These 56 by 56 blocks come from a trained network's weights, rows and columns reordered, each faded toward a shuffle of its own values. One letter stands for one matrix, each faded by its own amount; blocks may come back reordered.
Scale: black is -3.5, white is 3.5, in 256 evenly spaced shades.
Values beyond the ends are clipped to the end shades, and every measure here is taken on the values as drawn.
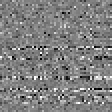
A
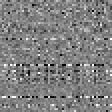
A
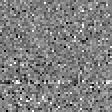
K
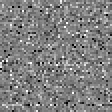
K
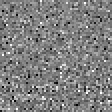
K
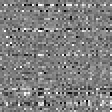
A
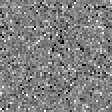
K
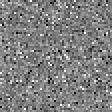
K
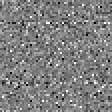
K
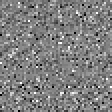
K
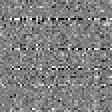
A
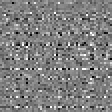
A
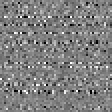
A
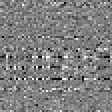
A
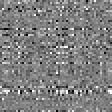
A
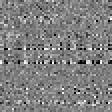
A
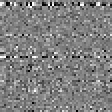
A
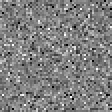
K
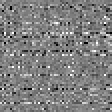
A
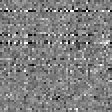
A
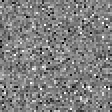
K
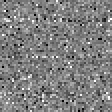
K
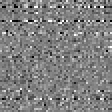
A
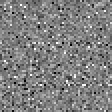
K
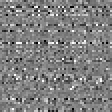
A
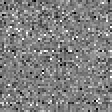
K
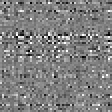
A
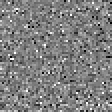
K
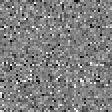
K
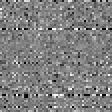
A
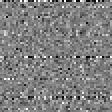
A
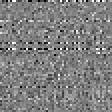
A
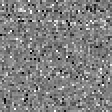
K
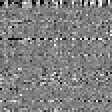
A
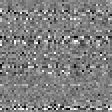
A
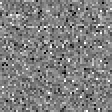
K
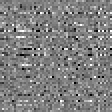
A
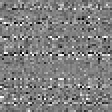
A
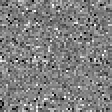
K
